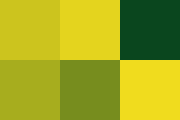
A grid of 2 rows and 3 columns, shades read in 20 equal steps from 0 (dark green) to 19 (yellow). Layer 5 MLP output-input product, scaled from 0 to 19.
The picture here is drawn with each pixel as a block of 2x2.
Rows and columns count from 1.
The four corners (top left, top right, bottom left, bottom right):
16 0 13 19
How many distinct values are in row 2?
3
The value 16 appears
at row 1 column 1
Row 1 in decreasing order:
18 16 0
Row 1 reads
16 18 0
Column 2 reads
18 9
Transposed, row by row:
16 13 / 18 9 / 0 19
